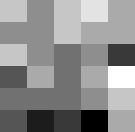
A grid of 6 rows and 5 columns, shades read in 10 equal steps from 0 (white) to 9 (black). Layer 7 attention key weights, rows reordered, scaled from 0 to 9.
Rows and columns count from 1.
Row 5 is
5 5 5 4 2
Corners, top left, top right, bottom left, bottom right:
2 3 6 3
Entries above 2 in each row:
2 4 4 4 4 5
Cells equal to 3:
6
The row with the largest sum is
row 6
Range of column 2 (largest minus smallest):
5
